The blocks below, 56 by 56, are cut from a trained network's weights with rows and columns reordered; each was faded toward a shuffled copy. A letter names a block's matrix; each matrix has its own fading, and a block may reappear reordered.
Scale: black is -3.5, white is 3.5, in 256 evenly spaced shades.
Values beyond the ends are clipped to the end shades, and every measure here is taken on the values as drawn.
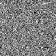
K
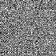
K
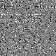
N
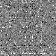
N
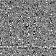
N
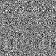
K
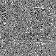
N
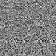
K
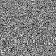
K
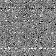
N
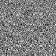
K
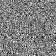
K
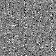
N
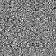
K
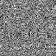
K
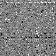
N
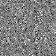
N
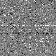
N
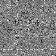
N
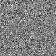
K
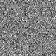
K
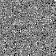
N
